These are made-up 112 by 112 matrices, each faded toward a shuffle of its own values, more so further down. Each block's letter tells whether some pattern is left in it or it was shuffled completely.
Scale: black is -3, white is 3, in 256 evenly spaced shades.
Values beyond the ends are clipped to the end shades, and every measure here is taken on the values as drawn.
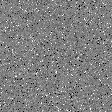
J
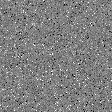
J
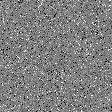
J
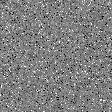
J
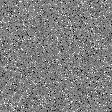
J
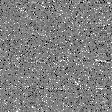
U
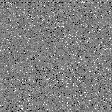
U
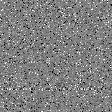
U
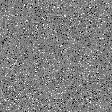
U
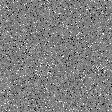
J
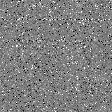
U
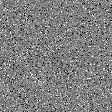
U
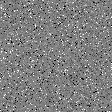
J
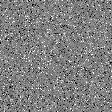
U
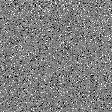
U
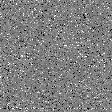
U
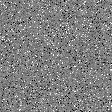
J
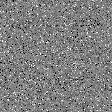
U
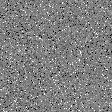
J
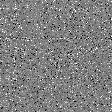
U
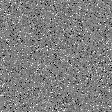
J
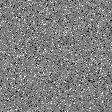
J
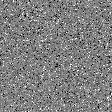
J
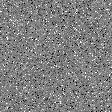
J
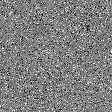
J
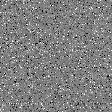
U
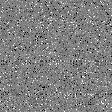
U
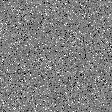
J
